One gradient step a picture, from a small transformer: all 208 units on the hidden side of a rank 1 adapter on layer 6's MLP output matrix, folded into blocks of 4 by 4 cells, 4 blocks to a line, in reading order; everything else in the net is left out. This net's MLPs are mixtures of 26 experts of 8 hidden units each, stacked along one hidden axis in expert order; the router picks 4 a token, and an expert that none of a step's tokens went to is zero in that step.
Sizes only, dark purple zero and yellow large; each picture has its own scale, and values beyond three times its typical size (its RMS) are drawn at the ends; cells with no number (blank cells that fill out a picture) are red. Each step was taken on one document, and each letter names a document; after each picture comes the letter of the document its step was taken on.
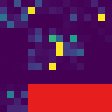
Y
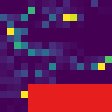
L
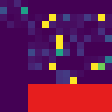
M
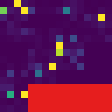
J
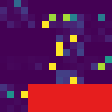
M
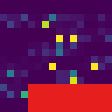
M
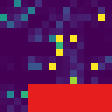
Y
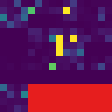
Y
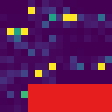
L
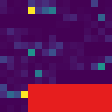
L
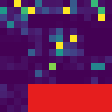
Y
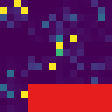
J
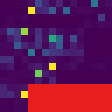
L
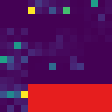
L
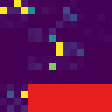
J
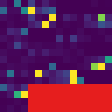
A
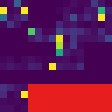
J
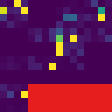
J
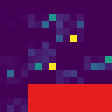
M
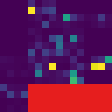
A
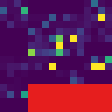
M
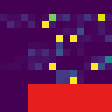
M
